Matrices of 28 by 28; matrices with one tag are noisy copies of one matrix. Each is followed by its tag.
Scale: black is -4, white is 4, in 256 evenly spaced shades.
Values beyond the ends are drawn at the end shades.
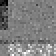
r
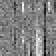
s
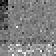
r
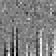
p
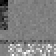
r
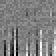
p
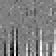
p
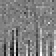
p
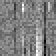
s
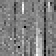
s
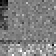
r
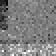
r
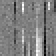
s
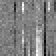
s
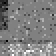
r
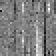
s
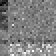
r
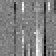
s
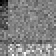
r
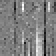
s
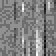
s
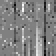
s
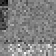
r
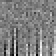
p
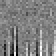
p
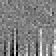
p
